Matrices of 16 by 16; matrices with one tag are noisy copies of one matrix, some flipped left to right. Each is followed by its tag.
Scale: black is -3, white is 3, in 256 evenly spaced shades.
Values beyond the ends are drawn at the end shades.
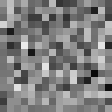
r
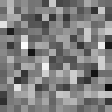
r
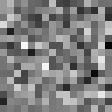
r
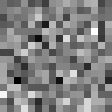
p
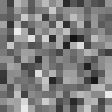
p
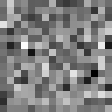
r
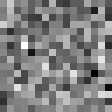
r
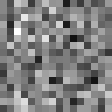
p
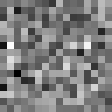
r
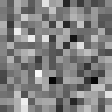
p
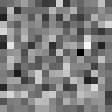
r
